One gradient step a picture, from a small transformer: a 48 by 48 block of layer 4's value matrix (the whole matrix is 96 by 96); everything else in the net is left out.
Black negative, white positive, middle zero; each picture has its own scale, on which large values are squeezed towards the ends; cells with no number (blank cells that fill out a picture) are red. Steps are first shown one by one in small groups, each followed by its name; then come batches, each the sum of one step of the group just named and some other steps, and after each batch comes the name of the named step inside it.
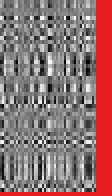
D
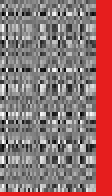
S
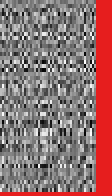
S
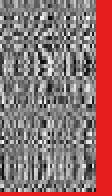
D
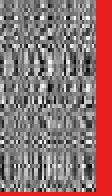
D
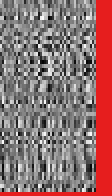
D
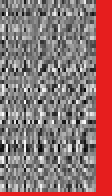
S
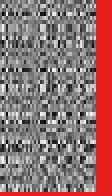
S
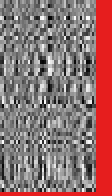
D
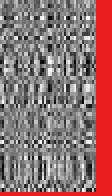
D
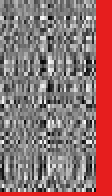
D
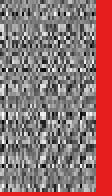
S
